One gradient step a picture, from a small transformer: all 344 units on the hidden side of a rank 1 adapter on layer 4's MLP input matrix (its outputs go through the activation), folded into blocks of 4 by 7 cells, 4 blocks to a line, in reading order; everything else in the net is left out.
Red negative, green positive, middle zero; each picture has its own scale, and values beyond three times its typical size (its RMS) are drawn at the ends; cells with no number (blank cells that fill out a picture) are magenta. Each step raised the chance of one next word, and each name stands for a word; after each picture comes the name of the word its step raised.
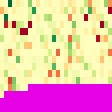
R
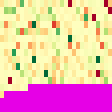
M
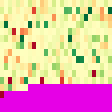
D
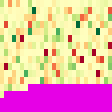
D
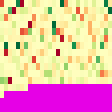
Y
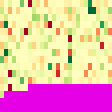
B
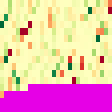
R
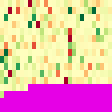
Y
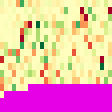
D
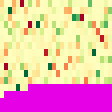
Y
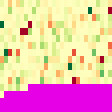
D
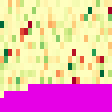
D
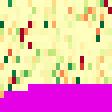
R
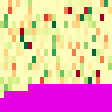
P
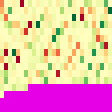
Y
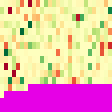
M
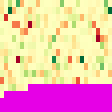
Y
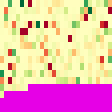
R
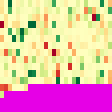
B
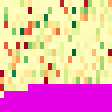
P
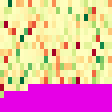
B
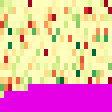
R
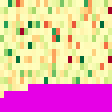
M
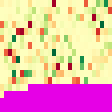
M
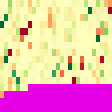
R
